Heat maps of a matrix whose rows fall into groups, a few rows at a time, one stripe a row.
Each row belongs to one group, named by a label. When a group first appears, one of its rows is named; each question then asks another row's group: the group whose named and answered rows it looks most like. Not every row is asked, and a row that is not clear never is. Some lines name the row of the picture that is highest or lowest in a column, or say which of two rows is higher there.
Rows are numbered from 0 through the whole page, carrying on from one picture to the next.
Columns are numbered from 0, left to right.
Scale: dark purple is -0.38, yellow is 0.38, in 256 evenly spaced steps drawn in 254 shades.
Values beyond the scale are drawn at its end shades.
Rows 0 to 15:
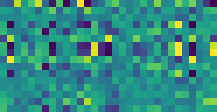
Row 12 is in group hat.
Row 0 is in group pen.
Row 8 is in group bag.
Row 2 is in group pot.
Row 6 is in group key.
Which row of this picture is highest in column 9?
14
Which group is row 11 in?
pot
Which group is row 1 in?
hat
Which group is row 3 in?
key
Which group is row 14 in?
hat
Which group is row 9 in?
pot
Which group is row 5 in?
bag
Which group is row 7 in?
key
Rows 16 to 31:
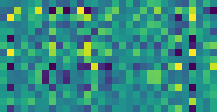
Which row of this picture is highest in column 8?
17
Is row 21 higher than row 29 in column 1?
No
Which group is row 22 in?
hat
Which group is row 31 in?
key
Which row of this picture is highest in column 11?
17
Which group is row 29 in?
hat
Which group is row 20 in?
bag
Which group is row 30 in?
bag
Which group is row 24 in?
hat
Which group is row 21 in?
key
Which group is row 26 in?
pot
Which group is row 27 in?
pot
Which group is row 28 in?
key
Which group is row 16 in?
pot
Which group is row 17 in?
pen
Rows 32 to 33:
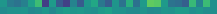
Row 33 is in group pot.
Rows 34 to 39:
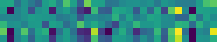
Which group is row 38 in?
key
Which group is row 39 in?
key
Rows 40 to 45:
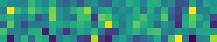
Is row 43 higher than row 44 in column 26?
Yes
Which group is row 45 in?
key
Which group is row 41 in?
bag
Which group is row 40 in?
pot
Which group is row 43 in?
bag
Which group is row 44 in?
pot
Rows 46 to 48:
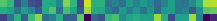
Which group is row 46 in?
hat
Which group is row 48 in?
pen
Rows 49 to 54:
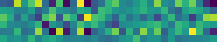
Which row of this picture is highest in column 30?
51
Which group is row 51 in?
hat
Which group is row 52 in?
pot
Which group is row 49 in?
pen
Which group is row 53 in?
pen
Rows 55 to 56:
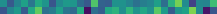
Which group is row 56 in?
pen
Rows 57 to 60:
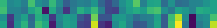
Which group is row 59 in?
key
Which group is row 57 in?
pot
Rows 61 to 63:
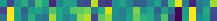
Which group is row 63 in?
bag
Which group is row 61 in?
key
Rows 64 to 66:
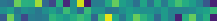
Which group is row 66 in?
bag
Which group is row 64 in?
pen
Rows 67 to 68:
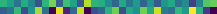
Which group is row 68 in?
pen
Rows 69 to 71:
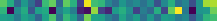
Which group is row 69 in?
hat
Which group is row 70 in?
key
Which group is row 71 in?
hat
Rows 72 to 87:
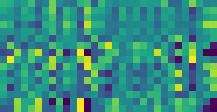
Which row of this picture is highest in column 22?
79
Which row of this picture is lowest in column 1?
84
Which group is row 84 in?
key
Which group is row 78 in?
bag
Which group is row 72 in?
bag
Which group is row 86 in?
pen
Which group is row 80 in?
bag
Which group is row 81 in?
hat
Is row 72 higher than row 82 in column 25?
No
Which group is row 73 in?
hat
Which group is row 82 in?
key
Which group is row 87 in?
pen
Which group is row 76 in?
hat
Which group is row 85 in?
pot
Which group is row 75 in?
hat
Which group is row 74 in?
hat
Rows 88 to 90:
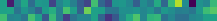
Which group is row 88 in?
key
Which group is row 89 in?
hat
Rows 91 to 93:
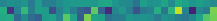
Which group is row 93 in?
hat
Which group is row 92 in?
key
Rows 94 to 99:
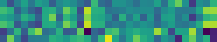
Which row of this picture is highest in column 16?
98
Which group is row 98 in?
pen
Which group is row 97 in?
hat
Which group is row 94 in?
key
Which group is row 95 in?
hat
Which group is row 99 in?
bag
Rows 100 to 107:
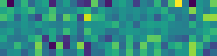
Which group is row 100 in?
key
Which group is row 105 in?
pot
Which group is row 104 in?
hat
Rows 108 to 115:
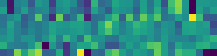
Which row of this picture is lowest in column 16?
114
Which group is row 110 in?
pen
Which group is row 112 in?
bag
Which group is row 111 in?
bag
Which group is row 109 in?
key
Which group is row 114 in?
pot
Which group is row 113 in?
hat
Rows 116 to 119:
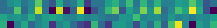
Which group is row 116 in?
pen
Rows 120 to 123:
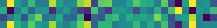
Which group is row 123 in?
bag
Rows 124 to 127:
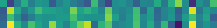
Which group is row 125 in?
bag
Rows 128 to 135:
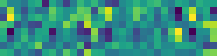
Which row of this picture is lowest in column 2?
131
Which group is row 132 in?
key
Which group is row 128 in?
pot
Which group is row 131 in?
hat
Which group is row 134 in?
pen
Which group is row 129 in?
bag
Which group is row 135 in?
hat
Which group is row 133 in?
key
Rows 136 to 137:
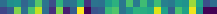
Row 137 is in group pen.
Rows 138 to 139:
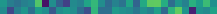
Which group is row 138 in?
pot
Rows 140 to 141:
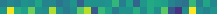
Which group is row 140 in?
pot
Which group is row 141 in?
bag
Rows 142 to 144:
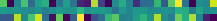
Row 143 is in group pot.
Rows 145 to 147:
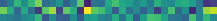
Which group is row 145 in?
pen
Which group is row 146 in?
hat
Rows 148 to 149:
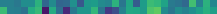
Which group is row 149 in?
pot
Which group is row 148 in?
pot
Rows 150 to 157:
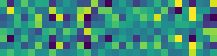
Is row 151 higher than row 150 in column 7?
Yes
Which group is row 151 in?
bag
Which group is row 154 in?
hat
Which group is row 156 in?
pen
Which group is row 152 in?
pen
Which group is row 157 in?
bag
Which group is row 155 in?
key
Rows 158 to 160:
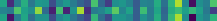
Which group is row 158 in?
key
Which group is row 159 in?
pen
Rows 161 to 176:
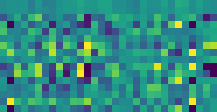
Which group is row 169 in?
hat
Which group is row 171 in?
pen
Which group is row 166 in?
hat
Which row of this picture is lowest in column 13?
168
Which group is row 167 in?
hat
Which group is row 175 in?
bag
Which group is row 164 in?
key
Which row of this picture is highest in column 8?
170
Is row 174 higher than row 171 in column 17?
No
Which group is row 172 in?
key
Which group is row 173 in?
pot
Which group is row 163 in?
pen
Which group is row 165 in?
pot
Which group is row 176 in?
key
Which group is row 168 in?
bag
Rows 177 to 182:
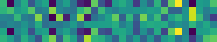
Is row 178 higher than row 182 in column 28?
Yes
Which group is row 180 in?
pot
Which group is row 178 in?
bag
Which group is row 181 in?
key
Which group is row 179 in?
pen
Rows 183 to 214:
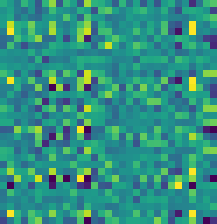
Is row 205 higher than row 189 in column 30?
Yes
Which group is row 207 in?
bag
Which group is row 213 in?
bag
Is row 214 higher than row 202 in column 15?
Yes
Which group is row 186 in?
bag
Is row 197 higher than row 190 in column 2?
No
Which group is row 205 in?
bag
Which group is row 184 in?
bag
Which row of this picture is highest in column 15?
189
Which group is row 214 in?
pen
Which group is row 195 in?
pen
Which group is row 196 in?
bag
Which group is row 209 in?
key
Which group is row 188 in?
pen
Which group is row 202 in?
pen
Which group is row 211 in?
pot
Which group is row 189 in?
bag
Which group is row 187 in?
bag
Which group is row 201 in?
pen
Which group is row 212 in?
hat
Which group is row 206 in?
bag
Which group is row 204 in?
hat
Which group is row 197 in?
pot
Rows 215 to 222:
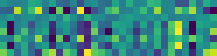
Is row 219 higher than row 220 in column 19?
No
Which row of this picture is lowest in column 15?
219
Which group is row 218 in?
key
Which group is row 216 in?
pen
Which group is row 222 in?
hat
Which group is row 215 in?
pot
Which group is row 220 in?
pen
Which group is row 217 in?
hat
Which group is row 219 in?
key
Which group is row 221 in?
key
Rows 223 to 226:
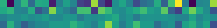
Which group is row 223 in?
key
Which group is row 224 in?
bag
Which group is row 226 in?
bag
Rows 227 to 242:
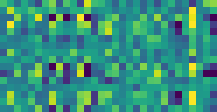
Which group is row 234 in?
bag
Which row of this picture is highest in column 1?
230
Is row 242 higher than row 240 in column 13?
Yes
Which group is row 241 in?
bag
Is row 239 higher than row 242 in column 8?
No
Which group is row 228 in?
bag
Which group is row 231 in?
bag
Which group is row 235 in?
hat
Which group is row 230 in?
bag
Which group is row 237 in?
pen
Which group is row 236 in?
pen
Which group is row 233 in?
pot
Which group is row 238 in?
pot
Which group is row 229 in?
pen
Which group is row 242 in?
pen
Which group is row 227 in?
hat
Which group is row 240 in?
bag
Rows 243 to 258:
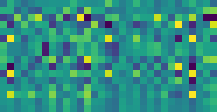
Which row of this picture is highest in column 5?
245
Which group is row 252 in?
key
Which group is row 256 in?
bag
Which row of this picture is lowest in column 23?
252
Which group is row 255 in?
hat
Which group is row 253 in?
bag
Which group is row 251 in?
hat
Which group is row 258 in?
hat
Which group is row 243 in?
bag
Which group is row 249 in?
pot
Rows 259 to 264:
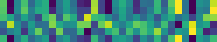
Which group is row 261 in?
hat
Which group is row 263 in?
pen
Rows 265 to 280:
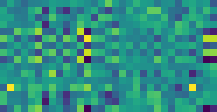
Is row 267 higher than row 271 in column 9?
Yes
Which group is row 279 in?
pot
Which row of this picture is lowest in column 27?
275
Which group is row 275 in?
hat
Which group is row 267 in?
bag
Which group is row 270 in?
hat
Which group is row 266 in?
pot
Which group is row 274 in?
hat
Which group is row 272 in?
hat
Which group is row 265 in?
bag
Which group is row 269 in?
pen
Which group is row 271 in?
pen
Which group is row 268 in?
pot
